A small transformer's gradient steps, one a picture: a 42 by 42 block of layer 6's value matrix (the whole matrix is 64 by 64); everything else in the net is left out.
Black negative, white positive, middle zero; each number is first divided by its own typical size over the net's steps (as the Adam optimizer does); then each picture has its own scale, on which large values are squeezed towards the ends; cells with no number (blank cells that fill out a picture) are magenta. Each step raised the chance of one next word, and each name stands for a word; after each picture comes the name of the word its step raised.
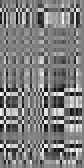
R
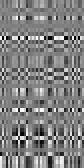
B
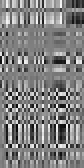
R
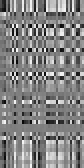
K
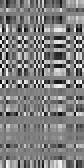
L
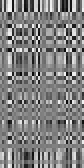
K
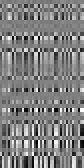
B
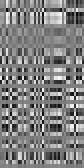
R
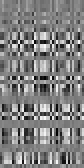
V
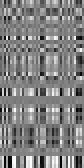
B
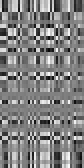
K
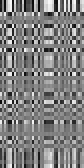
K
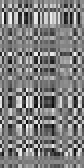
R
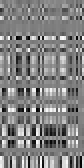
B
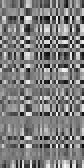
L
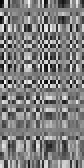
L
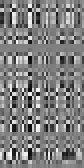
R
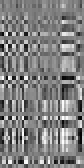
V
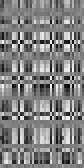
V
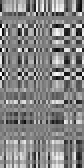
K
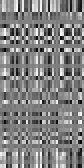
K
